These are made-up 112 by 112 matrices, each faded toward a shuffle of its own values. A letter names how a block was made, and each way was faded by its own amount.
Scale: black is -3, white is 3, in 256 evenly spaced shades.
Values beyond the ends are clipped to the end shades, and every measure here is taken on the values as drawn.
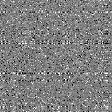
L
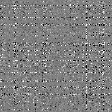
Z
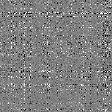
Z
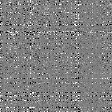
Z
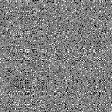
L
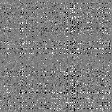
Z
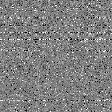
L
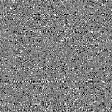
L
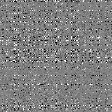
Z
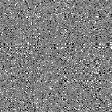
L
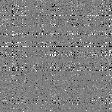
Z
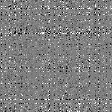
Z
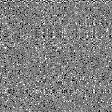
L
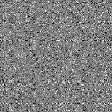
L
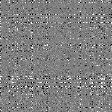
Z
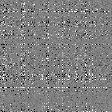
Z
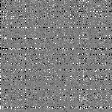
Z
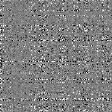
Z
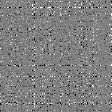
Z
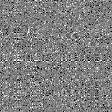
L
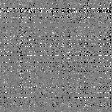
Z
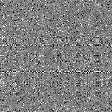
L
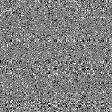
L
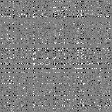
Z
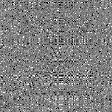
L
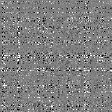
Z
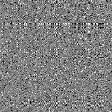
L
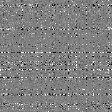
Z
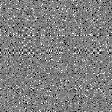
L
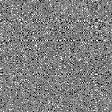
L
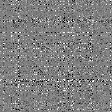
Z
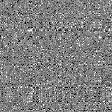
L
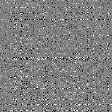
Z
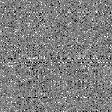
L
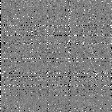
Z
